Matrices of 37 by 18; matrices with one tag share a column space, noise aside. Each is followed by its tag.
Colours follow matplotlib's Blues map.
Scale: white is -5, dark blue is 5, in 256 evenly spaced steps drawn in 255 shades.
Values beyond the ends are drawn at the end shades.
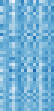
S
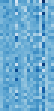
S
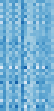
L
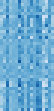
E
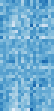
E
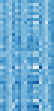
L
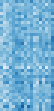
L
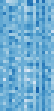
S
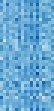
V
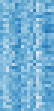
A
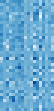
V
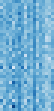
L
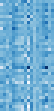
L
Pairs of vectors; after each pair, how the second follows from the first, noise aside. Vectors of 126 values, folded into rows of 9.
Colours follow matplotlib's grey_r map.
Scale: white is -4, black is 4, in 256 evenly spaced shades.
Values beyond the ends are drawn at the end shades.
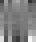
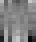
negated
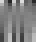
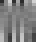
negated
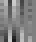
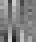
copied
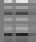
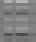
shrunk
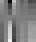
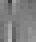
shrunk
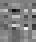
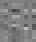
shrunk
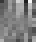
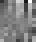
copied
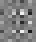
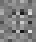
negated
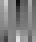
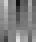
copied
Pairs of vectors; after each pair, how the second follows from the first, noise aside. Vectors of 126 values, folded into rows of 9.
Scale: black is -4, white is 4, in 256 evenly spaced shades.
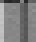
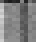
copied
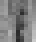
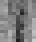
copied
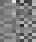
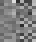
copied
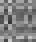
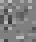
partly zeroed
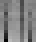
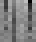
reversed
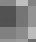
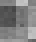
copied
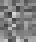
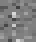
partly zeroed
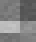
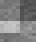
copied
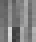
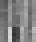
copied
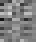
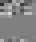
partly zeroed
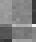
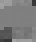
partly zeroed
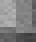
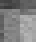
reversed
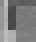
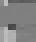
partly zeroed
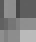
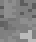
partly zeroed
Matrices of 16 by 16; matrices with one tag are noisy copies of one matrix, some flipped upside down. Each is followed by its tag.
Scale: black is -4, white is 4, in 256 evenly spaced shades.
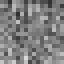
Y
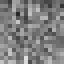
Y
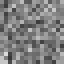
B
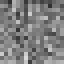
Y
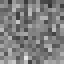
Y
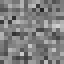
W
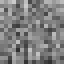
Y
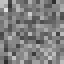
B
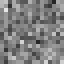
B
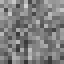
Y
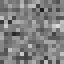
W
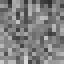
Y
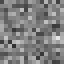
W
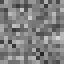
W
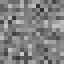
W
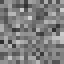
W
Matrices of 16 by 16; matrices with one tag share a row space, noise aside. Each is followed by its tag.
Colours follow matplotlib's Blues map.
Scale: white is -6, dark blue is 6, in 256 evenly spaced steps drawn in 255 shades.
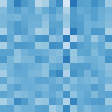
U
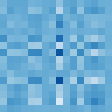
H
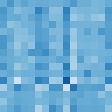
U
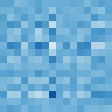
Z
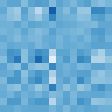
Z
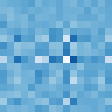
U
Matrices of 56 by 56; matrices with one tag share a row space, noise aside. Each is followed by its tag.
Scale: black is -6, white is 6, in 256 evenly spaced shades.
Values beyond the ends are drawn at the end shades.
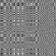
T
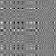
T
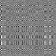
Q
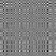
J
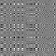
T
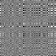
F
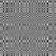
J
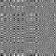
T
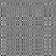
Q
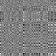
F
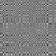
J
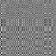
Q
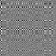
Q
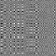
T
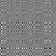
Q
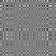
J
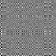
Q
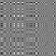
T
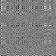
Q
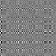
Q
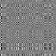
Q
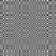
J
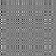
Q
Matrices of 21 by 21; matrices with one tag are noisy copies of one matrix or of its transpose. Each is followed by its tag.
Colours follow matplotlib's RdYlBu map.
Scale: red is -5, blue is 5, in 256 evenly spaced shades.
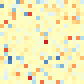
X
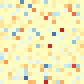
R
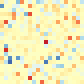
X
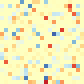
R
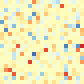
R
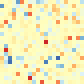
X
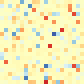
R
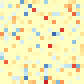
R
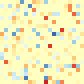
R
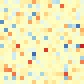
R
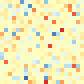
R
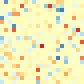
X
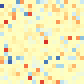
X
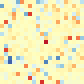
X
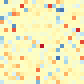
X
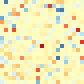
X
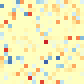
X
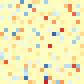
R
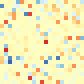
X
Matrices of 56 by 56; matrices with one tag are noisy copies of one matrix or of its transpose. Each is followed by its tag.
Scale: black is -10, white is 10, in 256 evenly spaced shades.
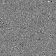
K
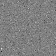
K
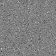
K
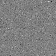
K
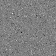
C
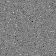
C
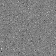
K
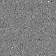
K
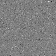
K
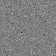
C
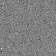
K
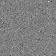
K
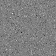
C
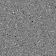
C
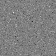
C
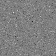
C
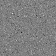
C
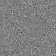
C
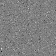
K
